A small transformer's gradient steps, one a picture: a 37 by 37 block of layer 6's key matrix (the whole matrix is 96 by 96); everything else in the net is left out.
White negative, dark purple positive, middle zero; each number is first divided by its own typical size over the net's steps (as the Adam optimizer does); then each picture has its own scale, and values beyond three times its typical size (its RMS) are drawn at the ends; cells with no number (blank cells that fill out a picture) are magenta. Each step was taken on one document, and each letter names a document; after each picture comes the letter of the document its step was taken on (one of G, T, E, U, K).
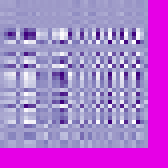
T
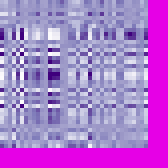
T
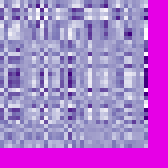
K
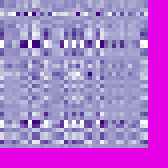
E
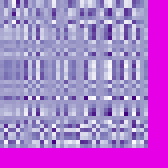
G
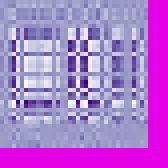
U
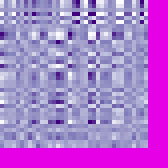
T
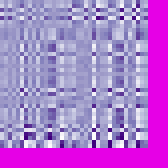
K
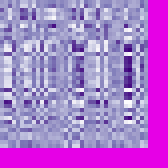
U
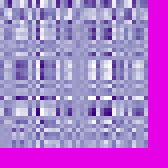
G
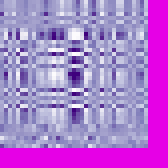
T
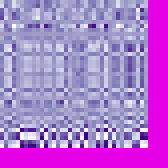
U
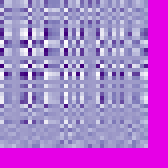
E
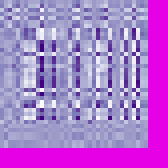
K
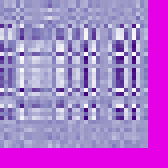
K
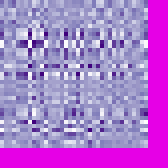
E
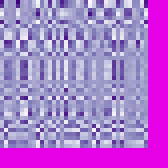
G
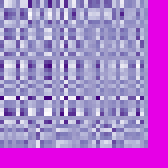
G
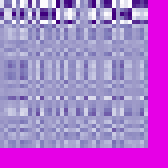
G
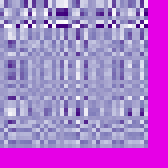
G
